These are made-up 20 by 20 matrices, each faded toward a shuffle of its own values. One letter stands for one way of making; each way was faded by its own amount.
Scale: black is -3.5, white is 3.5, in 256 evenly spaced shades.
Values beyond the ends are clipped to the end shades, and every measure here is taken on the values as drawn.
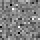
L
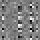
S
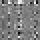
S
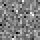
L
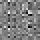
S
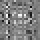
S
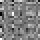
S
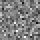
L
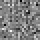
L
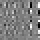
S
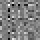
S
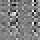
S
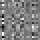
S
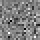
L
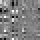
S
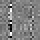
S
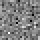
L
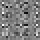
S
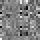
S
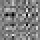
S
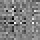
S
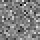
L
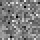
L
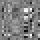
S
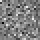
L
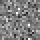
L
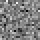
L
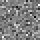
L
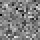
L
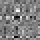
S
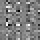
S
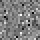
L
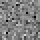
L
